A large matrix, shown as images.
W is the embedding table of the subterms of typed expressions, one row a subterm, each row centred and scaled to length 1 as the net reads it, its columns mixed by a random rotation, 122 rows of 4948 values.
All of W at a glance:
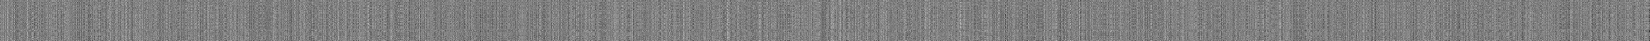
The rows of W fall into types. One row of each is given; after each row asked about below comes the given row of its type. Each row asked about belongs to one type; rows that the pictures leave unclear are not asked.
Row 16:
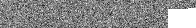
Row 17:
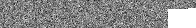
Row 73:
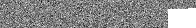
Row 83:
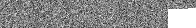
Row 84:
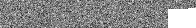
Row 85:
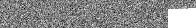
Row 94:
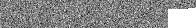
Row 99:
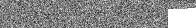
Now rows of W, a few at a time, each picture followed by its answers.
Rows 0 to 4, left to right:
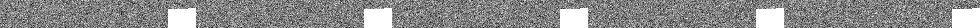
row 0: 83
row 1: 85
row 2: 84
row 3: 85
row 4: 84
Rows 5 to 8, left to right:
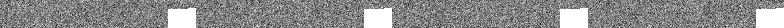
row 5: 73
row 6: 83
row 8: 99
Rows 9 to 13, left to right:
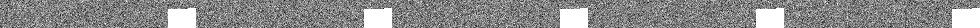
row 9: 73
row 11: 83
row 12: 73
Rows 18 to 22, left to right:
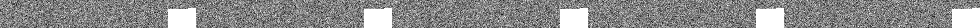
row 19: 94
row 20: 16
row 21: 85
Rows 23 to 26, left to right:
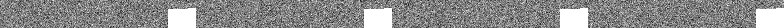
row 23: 99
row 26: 85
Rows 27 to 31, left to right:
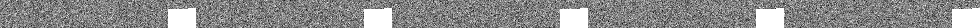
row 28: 17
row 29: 73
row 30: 17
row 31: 85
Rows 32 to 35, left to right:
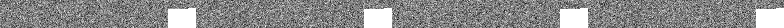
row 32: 94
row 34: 84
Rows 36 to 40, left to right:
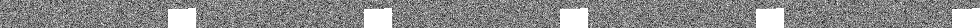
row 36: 83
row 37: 84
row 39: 85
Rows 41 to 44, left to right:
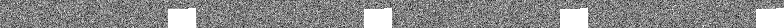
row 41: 94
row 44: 85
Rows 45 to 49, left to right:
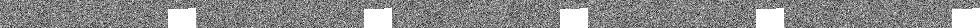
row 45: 84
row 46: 94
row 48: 16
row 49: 94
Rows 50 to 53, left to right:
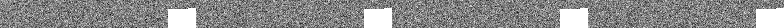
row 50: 16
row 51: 84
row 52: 17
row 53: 84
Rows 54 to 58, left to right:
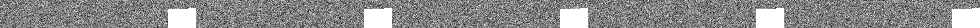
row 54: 73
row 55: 84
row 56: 85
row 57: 94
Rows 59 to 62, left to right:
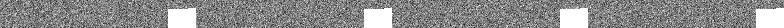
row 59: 83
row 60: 94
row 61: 85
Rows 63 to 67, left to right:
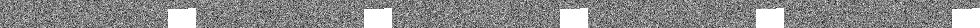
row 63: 17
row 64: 84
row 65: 83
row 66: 94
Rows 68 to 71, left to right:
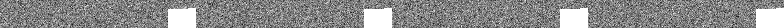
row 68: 85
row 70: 16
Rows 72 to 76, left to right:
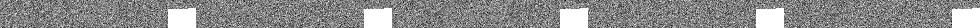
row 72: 83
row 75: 83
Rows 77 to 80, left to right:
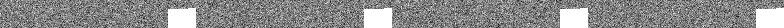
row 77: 85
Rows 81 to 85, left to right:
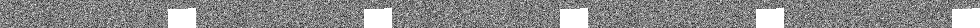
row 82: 84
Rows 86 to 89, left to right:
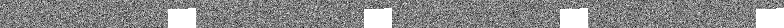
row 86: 73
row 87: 84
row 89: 94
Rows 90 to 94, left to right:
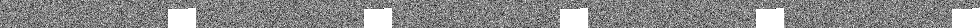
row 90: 83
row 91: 17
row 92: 16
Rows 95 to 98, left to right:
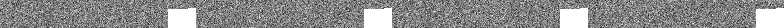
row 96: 94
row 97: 83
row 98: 73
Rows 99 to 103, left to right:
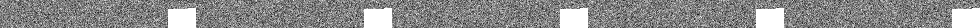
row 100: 73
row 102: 16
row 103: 94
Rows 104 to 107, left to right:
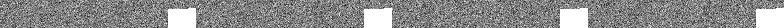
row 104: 73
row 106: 83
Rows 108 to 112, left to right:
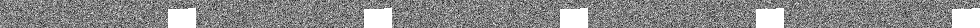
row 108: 84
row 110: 83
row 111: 73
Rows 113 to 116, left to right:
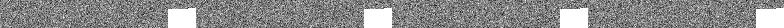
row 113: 94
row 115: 16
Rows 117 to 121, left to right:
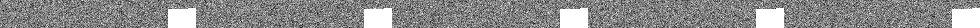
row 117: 83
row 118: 73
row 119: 84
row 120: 17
